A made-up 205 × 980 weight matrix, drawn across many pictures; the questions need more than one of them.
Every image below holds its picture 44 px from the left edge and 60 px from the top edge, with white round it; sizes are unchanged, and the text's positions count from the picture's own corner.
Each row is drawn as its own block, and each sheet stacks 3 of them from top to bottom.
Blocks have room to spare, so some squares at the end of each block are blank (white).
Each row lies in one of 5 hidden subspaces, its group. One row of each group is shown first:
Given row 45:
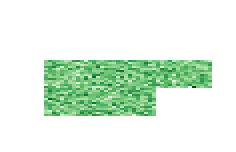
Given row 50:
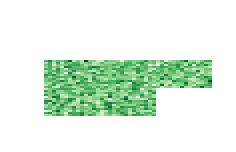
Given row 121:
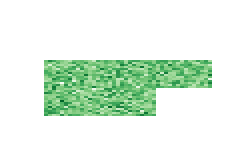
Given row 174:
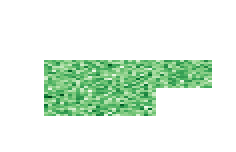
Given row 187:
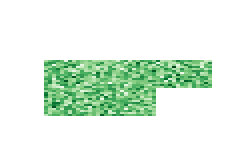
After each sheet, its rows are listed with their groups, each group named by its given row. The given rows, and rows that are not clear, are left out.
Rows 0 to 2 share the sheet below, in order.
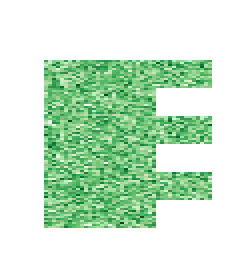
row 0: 187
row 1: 187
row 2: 45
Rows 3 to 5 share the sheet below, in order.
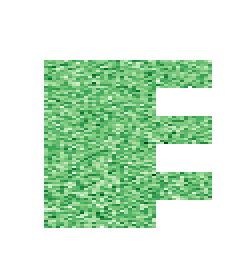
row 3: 45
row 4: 121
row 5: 174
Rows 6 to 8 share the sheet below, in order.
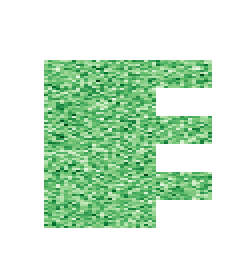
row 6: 121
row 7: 174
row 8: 121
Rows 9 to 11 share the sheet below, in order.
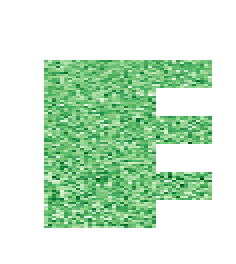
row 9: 187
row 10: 45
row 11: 187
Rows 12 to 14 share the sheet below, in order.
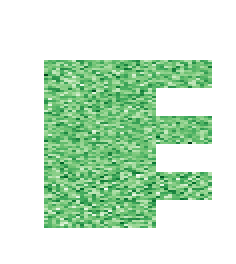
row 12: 50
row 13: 45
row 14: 45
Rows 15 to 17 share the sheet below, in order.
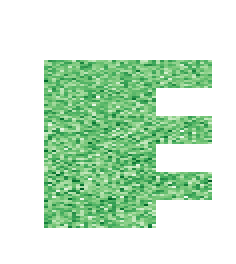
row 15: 50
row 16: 121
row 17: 50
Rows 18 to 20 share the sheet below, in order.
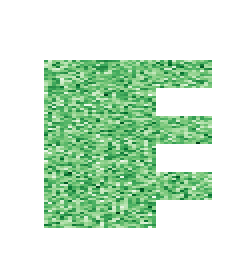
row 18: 187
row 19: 174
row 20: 50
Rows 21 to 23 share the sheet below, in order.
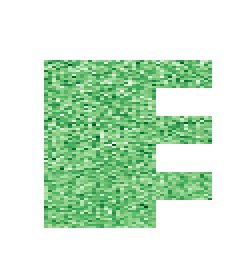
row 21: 187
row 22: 50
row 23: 174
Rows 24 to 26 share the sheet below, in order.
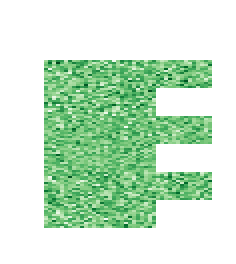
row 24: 50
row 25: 121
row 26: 187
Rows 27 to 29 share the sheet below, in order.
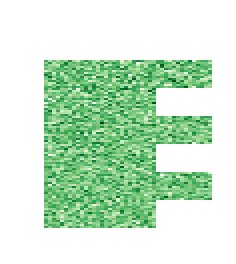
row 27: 45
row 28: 45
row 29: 50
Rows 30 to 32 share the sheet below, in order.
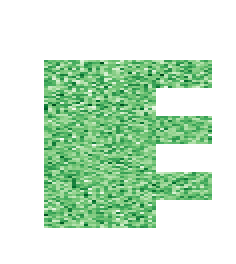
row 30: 174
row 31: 121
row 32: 50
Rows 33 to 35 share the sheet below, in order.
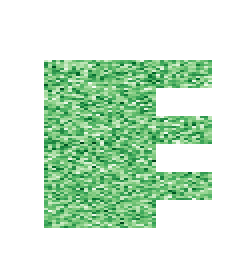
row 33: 50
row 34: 174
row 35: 45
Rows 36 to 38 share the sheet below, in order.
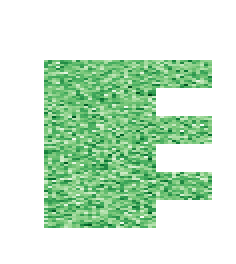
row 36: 187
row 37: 121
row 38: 45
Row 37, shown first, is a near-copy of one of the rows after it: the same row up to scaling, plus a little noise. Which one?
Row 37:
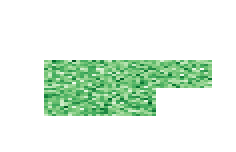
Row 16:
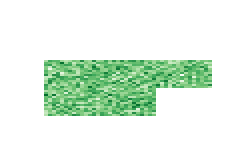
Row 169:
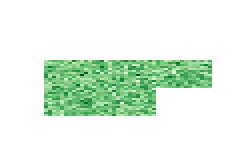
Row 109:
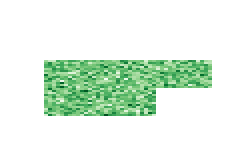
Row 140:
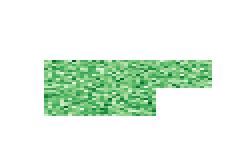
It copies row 140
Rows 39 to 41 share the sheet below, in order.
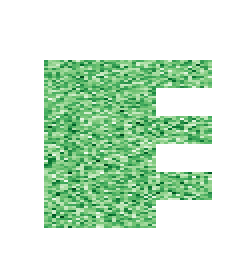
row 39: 45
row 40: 50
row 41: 50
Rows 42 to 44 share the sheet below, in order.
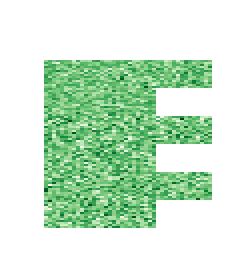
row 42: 121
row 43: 187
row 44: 174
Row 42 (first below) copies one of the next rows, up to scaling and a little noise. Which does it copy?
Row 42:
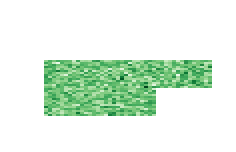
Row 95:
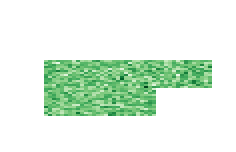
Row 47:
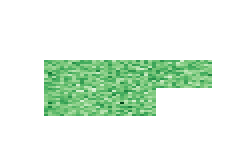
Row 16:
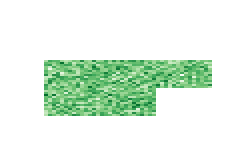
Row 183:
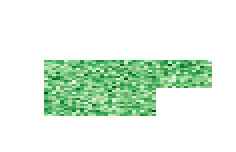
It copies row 95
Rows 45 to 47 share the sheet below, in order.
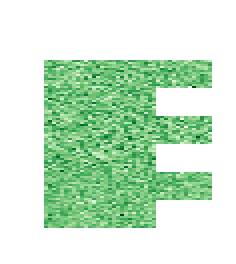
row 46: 187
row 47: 121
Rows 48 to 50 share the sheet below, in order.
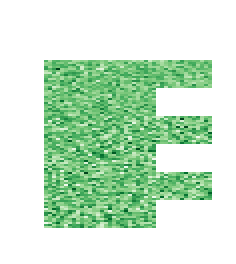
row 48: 121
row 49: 187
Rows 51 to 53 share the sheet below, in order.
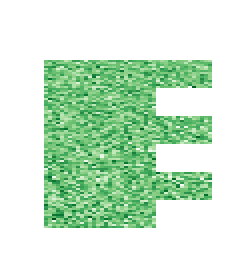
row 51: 45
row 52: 187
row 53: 187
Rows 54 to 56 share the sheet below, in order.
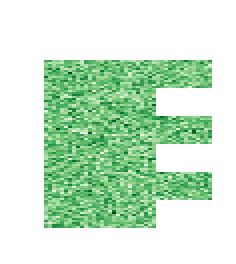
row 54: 50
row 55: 50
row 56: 121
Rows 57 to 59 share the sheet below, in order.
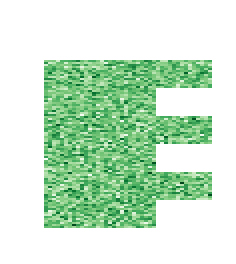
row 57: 50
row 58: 121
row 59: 50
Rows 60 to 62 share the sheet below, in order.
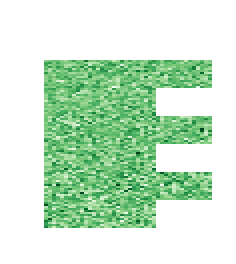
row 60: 50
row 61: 50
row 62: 121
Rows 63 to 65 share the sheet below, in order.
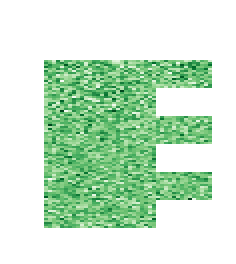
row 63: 121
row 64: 50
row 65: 45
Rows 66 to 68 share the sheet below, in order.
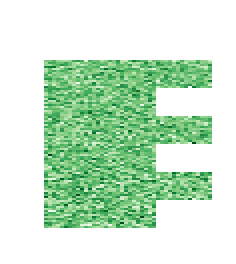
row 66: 45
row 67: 45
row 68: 45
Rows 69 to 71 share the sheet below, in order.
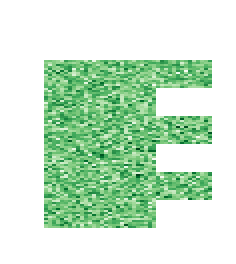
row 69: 50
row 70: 187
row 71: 45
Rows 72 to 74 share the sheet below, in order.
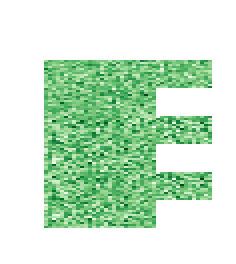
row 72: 174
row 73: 187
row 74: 187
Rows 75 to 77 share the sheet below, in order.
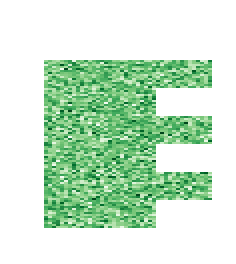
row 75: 174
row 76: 50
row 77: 174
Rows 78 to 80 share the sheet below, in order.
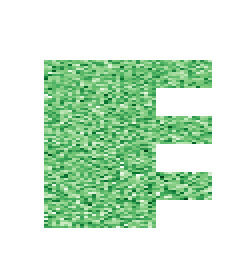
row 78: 174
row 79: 45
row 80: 45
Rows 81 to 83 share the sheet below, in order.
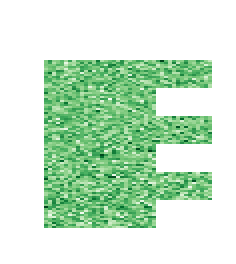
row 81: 121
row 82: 187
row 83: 174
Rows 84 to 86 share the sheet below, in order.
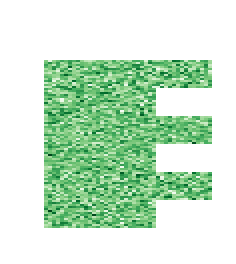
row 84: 121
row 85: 45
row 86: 45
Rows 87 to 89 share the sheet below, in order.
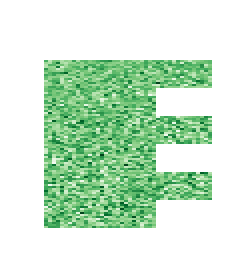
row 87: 187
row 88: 187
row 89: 174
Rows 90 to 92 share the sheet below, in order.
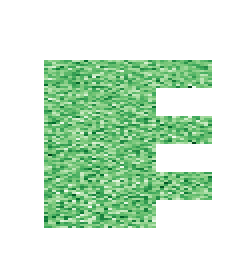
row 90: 45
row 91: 45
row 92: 174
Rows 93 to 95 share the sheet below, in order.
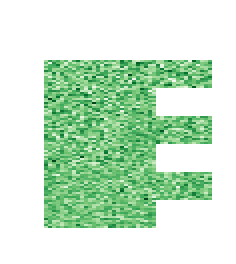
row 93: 45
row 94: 174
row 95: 121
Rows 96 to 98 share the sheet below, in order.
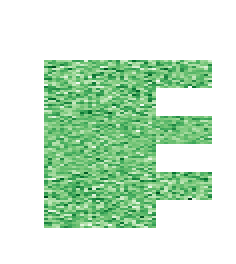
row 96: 45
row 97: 121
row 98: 45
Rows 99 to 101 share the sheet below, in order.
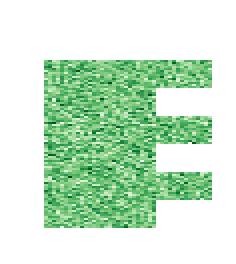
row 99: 187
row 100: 45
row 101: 187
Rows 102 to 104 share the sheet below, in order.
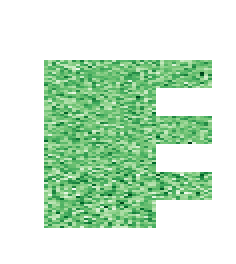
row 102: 50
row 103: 45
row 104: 187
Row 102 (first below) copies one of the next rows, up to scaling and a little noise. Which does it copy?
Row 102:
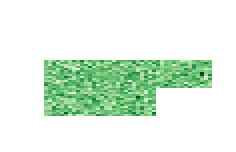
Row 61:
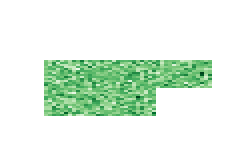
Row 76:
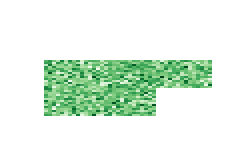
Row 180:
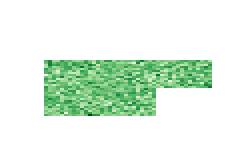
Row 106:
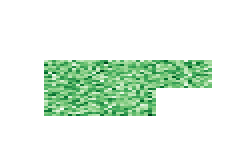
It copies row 61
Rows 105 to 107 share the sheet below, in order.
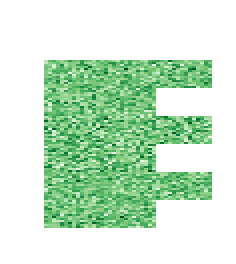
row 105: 50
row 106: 50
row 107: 174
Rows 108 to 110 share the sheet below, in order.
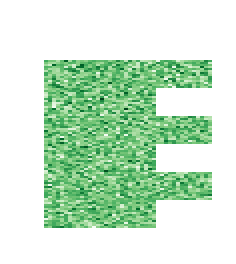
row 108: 187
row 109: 121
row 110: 50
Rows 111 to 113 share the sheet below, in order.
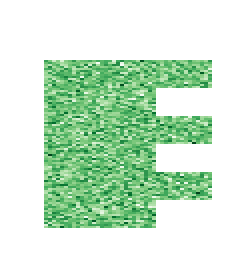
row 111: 50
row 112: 45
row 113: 187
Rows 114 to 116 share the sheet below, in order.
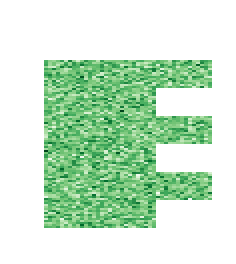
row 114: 45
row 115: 174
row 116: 45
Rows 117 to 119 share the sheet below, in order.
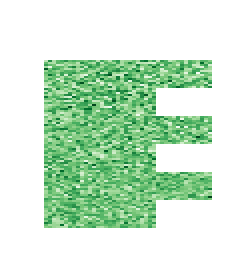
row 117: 174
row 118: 187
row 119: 50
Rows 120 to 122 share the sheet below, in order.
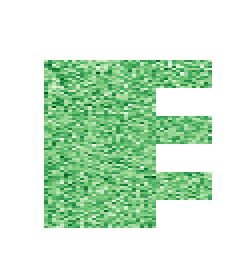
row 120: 187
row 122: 50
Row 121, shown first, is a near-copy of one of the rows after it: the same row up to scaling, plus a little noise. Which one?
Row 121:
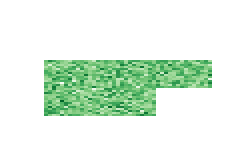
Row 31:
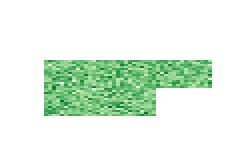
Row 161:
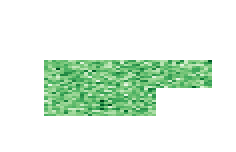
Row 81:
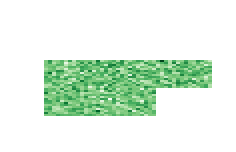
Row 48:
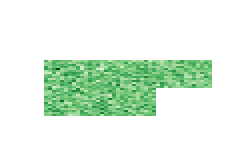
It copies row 31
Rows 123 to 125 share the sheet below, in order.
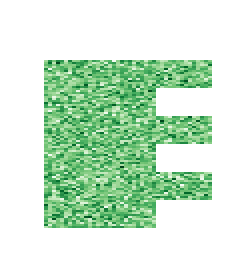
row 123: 50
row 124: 45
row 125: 187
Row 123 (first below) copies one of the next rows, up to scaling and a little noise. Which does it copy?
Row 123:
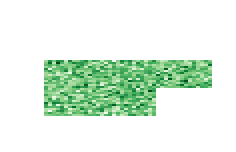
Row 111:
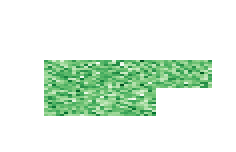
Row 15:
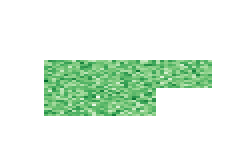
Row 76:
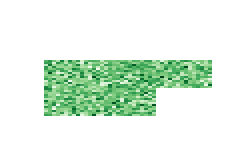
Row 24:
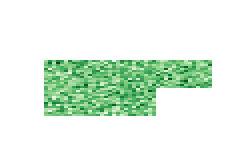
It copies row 24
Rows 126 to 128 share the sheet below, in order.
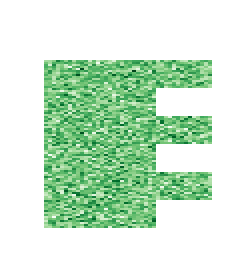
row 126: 50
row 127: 45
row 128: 174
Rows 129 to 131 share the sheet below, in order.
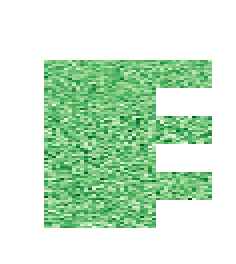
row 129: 174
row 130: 45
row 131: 45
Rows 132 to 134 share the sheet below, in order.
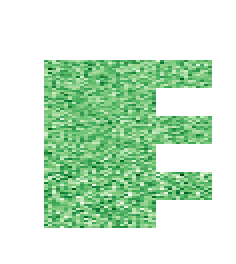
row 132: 50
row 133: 174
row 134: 187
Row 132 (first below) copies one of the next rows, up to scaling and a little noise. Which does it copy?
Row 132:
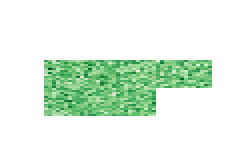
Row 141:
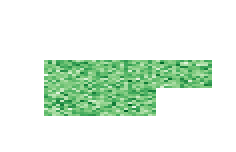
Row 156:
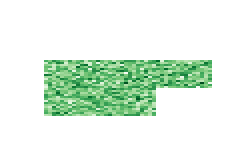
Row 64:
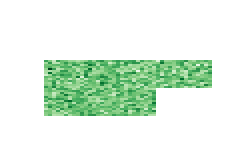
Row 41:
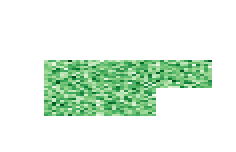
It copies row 64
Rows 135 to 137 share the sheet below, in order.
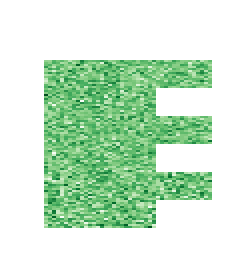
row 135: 174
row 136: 50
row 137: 187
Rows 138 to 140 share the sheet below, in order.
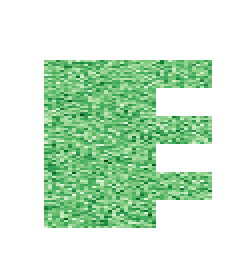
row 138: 50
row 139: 121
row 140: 121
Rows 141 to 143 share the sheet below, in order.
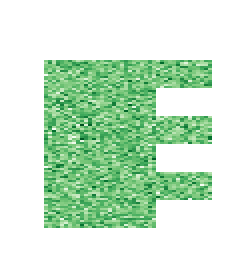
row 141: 50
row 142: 50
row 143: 45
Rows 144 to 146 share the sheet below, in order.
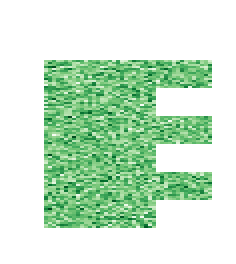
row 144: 45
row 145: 121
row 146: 174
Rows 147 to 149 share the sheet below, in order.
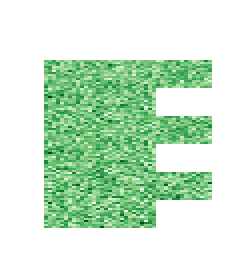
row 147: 174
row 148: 174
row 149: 50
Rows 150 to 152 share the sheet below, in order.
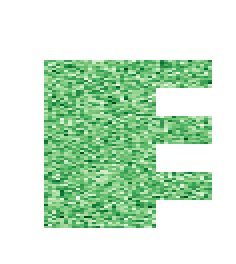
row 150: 50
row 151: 174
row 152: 187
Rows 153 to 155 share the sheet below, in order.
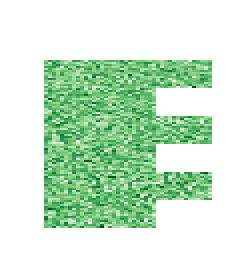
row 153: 45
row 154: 187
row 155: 174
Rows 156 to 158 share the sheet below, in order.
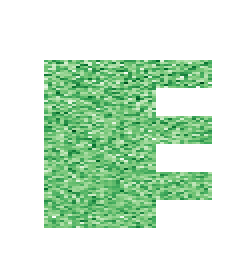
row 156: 50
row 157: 50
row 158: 174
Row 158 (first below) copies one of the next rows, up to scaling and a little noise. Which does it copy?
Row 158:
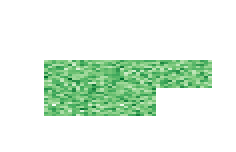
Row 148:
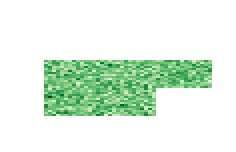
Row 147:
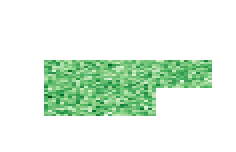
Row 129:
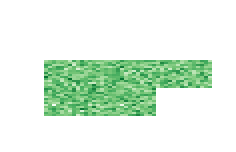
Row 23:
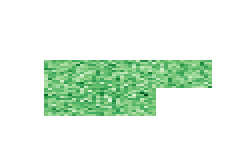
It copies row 129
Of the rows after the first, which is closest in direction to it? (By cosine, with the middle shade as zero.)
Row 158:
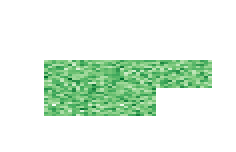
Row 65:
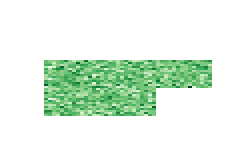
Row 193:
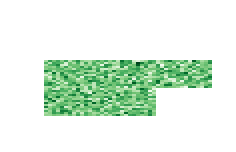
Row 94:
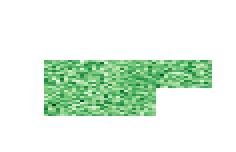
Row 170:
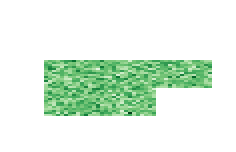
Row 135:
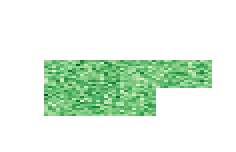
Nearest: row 135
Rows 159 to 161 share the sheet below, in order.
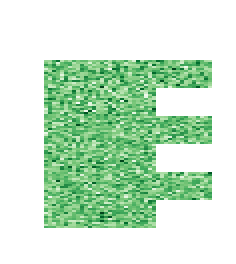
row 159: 174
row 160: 174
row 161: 121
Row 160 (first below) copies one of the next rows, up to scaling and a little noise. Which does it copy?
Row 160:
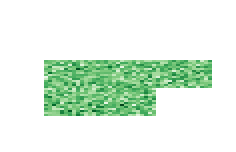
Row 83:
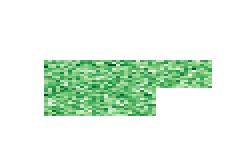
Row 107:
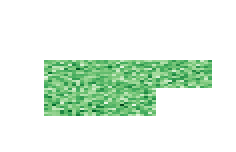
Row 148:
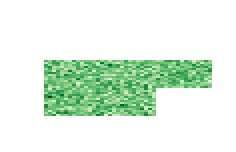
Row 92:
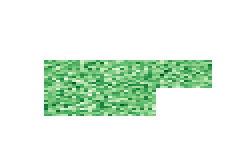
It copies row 107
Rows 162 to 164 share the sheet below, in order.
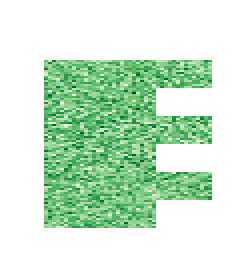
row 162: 121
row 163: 45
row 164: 50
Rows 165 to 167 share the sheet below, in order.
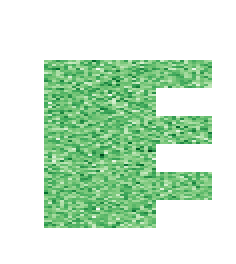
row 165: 121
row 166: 187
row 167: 50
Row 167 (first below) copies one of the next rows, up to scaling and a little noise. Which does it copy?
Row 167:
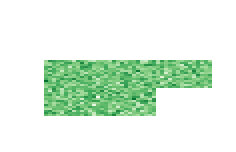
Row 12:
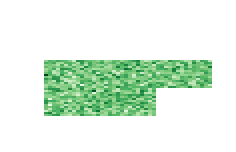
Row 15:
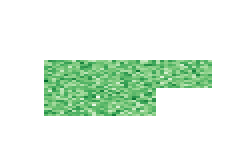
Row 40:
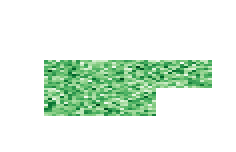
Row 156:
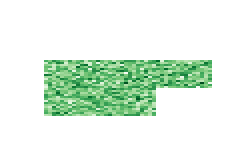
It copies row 15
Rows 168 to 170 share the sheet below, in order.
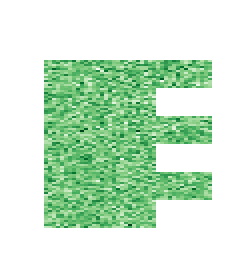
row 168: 121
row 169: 121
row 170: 121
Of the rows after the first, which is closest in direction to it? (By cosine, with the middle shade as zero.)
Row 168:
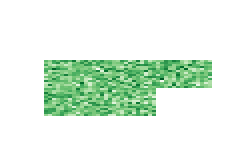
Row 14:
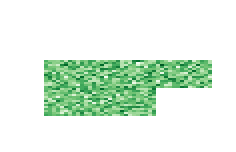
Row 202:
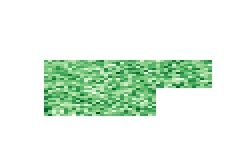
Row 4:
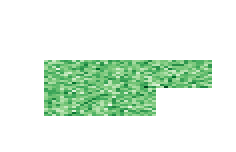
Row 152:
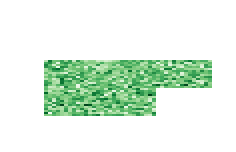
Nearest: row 202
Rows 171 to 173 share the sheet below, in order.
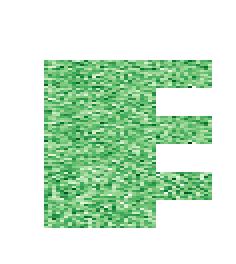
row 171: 45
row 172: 45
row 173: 187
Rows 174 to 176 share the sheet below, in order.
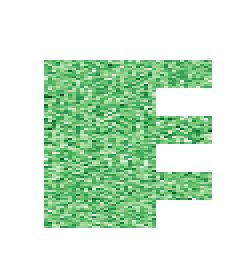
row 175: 50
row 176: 45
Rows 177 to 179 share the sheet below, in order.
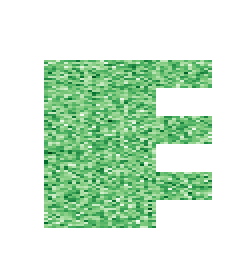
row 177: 50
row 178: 174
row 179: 50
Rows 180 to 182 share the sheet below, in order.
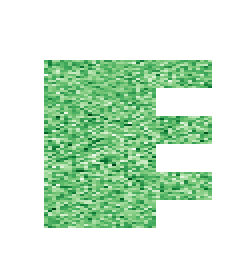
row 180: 50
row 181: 50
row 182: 121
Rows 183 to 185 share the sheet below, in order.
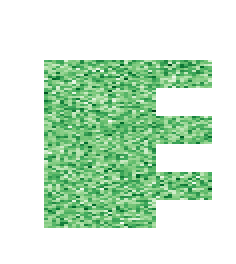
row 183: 121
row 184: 174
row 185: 45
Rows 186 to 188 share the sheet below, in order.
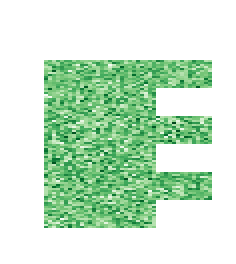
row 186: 174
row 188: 121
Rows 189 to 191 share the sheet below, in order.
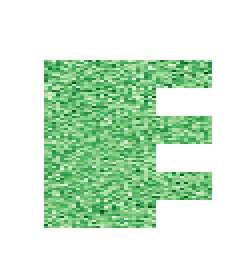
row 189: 121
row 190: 174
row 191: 187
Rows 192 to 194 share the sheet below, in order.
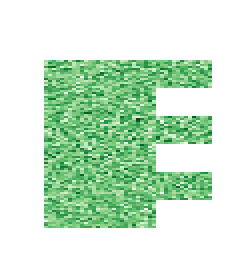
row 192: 45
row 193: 45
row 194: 50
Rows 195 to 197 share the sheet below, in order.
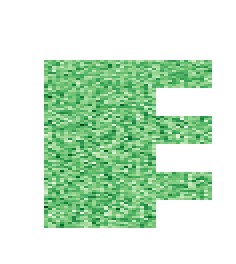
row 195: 174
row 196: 187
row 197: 174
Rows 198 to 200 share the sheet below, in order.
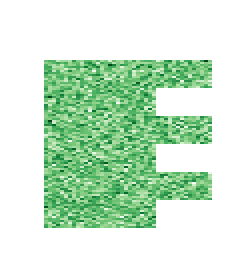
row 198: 174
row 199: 187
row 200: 174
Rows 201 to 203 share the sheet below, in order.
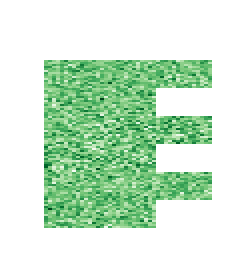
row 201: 187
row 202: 121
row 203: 174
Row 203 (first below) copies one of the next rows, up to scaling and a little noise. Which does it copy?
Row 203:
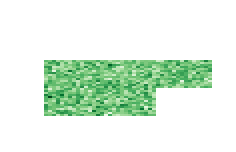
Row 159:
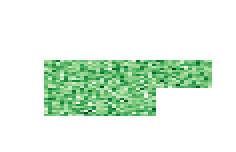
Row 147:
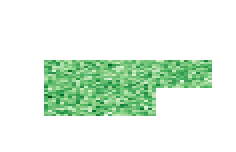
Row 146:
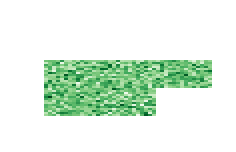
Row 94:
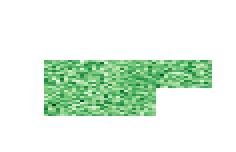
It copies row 147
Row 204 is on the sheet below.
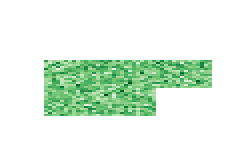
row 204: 187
